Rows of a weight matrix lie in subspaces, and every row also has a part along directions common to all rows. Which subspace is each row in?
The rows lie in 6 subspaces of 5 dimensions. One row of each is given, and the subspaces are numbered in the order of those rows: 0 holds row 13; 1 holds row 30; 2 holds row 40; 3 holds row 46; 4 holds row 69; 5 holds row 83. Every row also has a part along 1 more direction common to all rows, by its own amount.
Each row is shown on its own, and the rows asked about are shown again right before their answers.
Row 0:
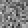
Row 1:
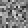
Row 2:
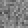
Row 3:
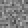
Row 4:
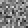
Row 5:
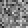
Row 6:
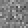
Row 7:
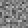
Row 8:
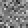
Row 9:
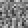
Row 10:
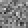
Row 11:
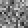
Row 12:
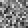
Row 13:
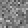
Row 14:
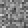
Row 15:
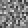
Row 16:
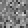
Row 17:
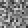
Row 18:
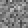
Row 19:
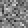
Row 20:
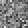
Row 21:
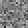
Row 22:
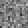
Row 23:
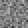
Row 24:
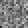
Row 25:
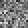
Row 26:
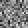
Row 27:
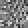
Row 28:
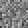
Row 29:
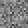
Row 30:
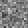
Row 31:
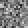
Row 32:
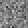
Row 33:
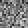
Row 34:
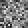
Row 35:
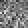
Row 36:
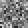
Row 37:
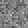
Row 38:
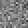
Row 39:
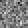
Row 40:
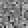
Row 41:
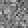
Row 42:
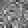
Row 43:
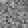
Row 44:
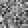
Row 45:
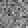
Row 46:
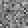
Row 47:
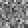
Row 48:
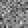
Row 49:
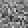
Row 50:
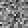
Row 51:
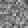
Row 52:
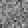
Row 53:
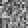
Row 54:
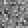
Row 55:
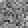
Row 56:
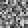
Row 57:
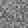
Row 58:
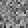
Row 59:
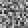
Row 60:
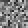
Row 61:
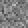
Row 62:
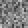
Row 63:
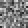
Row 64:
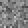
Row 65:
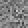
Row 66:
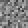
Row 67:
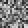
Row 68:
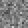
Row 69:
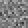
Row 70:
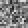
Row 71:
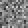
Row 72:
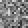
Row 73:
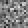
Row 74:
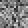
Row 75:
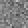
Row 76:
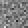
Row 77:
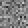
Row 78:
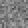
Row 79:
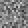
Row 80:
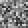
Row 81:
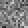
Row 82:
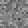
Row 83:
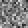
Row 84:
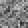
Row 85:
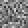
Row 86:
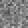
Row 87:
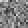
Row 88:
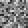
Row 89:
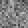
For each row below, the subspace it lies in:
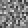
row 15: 5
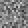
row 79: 1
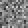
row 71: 1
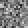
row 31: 2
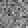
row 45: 4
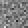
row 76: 3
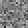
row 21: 2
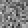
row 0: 2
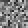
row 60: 5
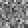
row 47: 0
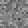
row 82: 5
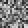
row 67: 0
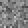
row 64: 1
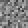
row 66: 5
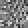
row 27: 5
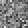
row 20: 3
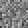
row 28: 0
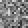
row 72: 4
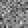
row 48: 0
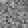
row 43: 3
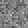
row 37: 5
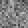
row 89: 3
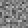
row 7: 1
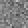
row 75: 2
